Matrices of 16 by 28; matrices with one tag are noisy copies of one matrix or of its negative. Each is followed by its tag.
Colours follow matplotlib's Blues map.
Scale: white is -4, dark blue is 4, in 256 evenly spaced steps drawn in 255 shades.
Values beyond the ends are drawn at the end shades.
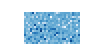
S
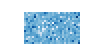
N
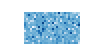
N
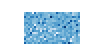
S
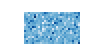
N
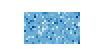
N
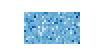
N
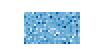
S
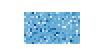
S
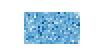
N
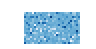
S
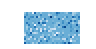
S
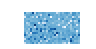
S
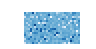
S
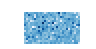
N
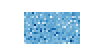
S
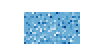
S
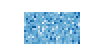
N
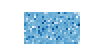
N
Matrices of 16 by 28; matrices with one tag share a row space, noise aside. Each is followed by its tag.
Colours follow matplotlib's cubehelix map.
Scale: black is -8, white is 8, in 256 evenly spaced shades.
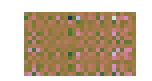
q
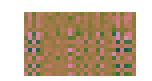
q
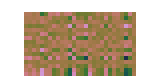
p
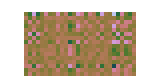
q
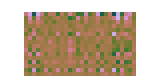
q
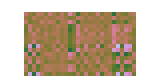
q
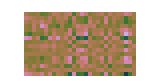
p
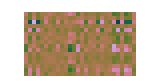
q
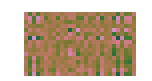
q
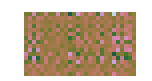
q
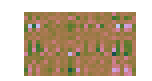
q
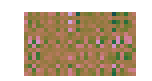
q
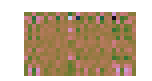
q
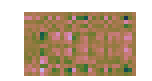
p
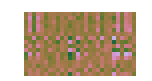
q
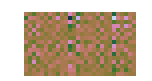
q
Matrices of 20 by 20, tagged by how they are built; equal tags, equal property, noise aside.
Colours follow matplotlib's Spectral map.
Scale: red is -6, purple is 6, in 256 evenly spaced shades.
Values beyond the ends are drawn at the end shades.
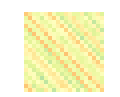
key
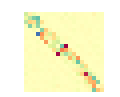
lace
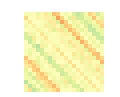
key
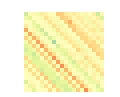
key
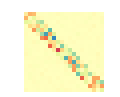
lace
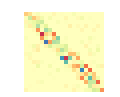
lace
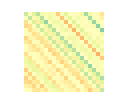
key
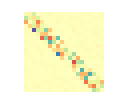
lace
